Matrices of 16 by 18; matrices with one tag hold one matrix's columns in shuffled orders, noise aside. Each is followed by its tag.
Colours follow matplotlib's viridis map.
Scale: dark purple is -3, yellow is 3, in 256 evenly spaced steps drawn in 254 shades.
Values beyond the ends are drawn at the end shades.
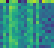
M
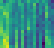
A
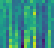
A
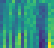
A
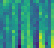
A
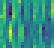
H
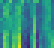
A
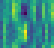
H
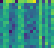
M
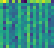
M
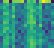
M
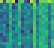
M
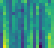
A
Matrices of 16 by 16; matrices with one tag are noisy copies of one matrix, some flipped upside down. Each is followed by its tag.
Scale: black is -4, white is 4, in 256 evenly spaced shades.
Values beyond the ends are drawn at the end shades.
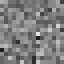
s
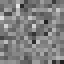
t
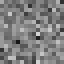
s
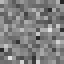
s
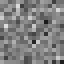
t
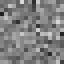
s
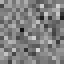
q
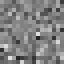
s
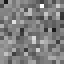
q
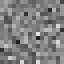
s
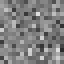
q
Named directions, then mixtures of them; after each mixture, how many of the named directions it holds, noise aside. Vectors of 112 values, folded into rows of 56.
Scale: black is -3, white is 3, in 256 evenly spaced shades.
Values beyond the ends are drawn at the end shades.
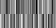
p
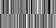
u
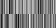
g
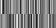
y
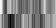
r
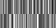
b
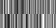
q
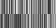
three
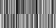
two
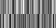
three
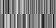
one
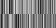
one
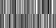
two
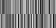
two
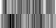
one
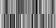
two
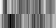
one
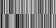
one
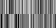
one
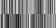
two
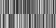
one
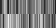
two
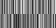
two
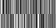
three
